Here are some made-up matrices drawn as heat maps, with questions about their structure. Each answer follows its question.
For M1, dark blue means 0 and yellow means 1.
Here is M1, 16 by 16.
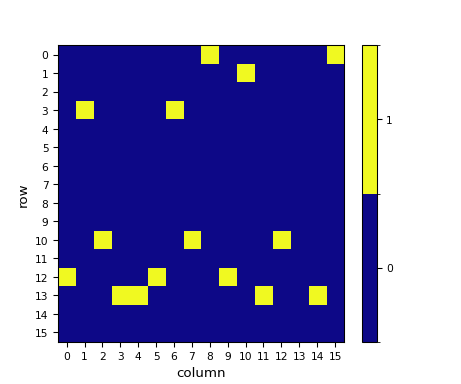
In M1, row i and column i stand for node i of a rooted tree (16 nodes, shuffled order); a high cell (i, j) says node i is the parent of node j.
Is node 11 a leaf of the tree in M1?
yes
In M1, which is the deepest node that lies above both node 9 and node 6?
3
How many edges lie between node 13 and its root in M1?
0
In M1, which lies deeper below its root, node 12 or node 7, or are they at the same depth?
the same depth
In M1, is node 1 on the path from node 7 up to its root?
yes
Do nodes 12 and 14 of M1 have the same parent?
no
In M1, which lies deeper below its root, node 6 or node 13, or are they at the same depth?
node 6
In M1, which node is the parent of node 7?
10
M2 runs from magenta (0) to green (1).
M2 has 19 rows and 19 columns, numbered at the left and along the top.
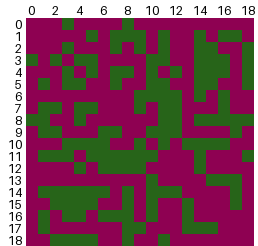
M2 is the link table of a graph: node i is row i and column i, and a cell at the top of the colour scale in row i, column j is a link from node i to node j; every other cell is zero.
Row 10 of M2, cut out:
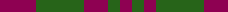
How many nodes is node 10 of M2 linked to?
10
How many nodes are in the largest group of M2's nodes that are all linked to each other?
5
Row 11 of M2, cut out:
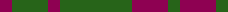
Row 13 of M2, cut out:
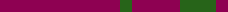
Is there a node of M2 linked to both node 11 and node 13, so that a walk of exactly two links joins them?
yes
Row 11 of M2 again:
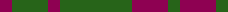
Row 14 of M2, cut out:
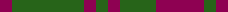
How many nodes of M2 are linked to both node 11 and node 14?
7
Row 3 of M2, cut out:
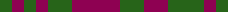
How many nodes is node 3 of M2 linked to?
10
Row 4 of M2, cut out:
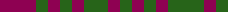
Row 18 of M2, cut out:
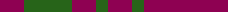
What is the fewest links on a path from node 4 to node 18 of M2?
1
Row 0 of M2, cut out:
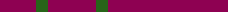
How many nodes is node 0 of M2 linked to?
2
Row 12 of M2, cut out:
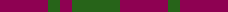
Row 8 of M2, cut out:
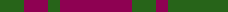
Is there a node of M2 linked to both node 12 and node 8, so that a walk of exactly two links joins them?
yes
